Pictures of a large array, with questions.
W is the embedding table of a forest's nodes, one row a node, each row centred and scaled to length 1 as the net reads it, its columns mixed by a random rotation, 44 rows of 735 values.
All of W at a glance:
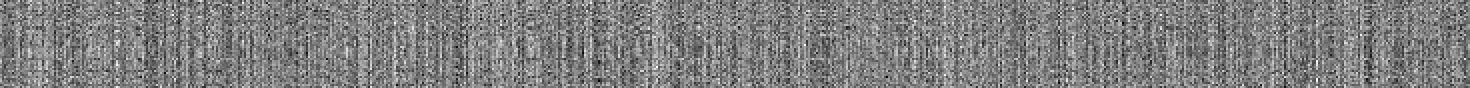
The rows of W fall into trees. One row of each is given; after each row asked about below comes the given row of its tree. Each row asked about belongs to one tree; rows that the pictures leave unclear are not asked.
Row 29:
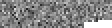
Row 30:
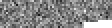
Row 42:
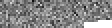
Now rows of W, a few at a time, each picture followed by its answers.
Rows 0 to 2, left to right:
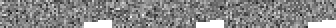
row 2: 42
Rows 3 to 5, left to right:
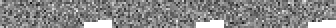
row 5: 29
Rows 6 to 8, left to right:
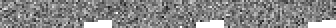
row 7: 29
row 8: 30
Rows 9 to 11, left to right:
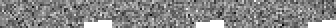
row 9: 29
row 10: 30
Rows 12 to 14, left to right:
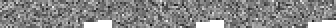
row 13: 29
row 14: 29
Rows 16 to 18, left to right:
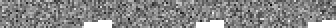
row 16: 30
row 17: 29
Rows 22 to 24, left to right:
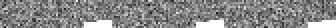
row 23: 30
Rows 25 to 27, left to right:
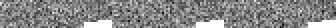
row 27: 30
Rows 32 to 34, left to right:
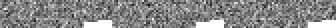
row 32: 30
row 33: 30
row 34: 30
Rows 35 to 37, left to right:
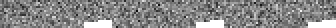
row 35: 42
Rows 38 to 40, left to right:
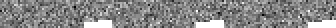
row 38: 29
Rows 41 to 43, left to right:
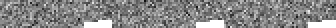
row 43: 30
